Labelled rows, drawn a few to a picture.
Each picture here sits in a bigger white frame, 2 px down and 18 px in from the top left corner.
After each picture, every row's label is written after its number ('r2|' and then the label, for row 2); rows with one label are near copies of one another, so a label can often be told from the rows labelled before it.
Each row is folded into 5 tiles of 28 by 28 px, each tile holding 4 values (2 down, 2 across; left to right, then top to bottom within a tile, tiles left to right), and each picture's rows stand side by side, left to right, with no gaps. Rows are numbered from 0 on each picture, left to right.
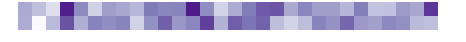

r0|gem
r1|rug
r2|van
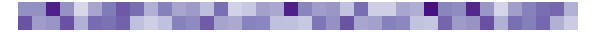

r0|rug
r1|van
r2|van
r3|rug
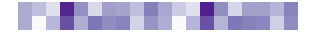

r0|gem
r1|gem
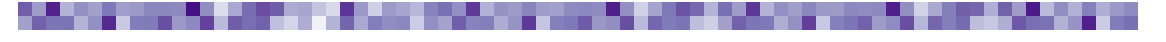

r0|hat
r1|rug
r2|gem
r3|hat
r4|rug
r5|hat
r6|rug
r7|hat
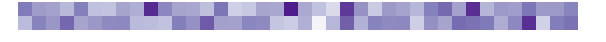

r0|van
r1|van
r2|gem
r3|hat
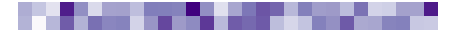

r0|gem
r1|rug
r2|van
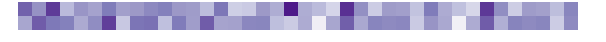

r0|hat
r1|van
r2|gem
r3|gem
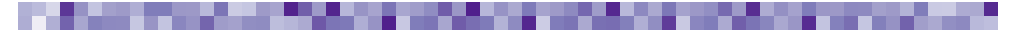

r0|gem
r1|van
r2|hat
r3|hat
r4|hat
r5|hat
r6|van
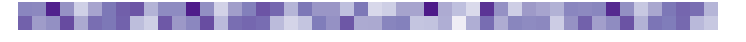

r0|rug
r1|rug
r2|van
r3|gem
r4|rug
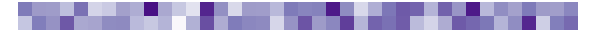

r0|van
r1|gem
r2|rug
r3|hat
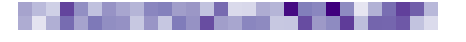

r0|gem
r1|van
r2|rug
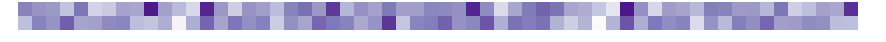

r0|van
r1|gem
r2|hat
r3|rug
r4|gem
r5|van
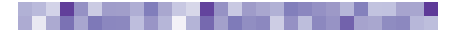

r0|gem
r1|gem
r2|van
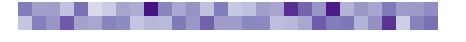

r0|van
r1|van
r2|hat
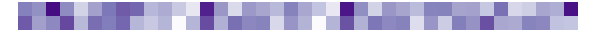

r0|rug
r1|gem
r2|gem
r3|van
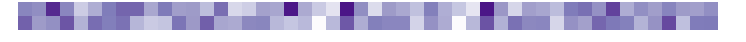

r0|rug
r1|van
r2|gem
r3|gem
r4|hat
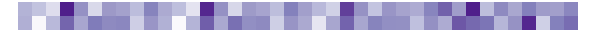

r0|gem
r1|gem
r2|gem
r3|hat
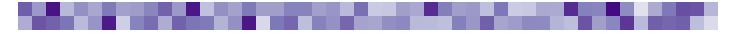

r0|hat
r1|hat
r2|van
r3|van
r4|rug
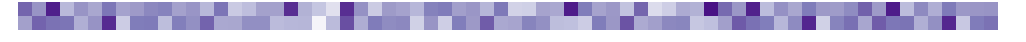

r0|hat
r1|van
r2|gem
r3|van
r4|van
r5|hat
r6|hat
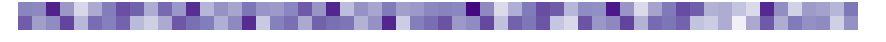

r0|rug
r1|hat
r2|hat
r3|rug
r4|rug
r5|gem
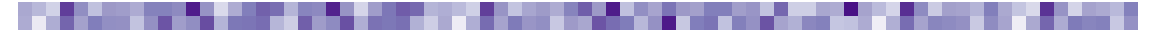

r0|gem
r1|rug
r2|rug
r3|gem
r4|hat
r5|van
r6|gem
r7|gem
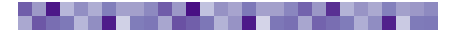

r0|hat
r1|hat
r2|hat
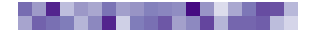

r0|hat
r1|rug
